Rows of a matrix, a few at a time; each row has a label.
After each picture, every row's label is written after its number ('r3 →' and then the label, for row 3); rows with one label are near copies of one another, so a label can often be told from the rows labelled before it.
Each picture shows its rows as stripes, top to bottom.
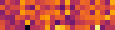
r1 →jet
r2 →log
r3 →jet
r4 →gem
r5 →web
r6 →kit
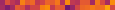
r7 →jet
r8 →gem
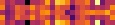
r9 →kit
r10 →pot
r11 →gem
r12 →pot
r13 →kit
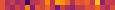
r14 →kit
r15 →web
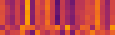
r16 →web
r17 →web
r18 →web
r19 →web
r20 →web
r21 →jet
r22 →log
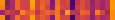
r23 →pot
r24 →pot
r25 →jet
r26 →pot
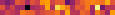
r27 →gem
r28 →kit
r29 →jet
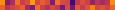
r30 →pot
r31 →log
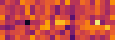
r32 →jet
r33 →web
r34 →web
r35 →pot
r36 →kit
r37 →gem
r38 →log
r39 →pot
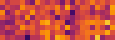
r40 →log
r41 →jet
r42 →pot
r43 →web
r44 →gem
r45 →jet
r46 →gem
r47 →kit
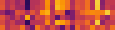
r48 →kit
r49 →kit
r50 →gem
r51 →web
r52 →kit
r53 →log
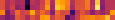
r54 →kit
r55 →kit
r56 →pot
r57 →gem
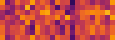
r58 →pot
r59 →web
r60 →gem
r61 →jet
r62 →web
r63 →log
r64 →log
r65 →pot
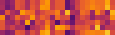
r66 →gem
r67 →gem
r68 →jet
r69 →pot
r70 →web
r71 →kit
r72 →gem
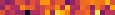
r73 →gem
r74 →jet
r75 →kit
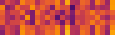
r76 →jet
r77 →pot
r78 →log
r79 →web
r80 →log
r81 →jet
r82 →jet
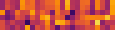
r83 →jet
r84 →jet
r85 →pot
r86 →gem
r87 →kit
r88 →web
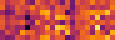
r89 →log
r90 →pot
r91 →gem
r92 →kit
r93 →log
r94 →kit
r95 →jet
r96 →gem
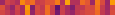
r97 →jet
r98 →web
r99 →web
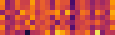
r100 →pot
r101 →pot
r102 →jet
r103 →pot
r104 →web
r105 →pot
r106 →kit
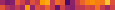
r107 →gem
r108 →web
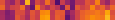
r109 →web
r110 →log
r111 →gem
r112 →gem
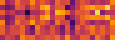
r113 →pot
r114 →gem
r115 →kit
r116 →gem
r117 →pot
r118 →log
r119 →log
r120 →jet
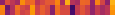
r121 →jet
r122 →pot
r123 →pot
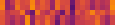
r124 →pot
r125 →pot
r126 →log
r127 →web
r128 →web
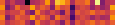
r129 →kit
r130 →pot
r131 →log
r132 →pot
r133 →log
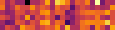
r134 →kit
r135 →pot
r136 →gem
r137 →web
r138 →gem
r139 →jet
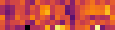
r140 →log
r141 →gem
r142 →gem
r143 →pot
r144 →log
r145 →kit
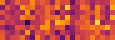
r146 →pot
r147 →jet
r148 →web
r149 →jet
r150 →kit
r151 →gem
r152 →web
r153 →log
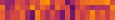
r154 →gem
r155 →pot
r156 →log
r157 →log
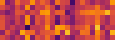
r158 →pot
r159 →web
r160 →gem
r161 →web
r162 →web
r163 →kit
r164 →jet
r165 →web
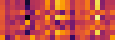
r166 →kit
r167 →kit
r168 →log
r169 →kit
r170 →web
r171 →log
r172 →kit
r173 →pot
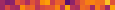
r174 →gem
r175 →jet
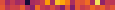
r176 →kit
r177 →log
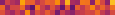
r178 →jet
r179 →log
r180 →web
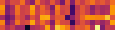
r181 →log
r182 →pot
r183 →pot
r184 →gem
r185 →pot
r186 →kit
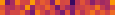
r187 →pot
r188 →web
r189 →log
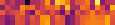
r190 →kit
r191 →jet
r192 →log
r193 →gem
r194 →gem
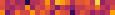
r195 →kit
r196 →web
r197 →pot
